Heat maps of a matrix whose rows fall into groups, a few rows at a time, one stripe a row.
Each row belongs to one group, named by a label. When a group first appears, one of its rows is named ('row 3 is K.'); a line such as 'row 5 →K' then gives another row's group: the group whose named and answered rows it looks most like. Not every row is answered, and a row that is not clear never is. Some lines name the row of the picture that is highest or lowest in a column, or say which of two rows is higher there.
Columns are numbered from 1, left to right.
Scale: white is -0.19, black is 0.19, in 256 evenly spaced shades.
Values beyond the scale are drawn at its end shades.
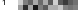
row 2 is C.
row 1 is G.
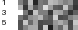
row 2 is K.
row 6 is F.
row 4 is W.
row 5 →F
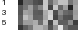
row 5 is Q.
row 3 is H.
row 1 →F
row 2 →F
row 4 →H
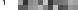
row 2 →W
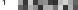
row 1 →K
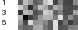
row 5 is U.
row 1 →H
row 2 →G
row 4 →C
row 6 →W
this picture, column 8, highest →1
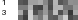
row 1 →W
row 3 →U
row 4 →K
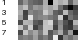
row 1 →F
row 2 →G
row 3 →K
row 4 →C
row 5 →H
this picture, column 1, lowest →6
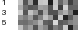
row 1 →U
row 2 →U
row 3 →K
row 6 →U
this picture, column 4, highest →1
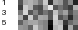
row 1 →Q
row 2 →H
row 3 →F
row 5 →Q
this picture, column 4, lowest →6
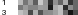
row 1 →U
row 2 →Q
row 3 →G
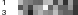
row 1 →C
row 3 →G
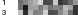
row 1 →W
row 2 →K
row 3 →K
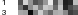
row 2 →C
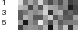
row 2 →G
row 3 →Q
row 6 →F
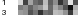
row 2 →G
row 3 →F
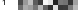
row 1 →H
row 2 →W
